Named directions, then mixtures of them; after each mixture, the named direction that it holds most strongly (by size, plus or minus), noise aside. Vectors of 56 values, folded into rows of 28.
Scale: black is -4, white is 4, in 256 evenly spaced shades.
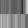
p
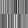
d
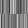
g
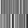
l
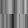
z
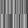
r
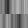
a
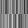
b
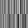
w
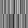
w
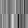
z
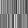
d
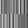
l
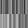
b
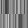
b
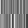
l
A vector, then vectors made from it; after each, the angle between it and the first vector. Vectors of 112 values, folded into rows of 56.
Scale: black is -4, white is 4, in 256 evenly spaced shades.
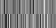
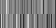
orthogonal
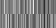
nearly opposite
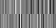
orthogonal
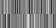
orthogonal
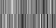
partly opposed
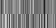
nearly opposite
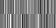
partly opposed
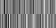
nearly parallel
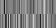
nearly parallel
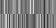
nearly opposite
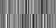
partly opposed
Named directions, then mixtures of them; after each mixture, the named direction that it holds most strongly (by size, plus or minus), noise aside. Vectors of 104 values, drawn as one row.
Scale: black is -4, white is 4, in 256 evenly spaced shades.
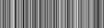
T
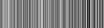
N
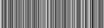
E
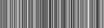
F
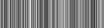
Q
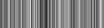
Q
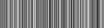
F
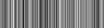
T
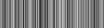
T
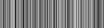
T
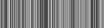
Q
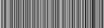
E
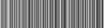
F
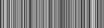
Q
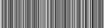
E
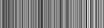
N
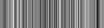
F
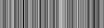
T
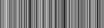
Q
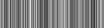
Q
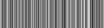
E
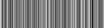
E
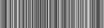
F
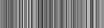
N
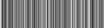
E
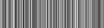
T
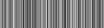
E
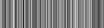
T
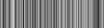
T
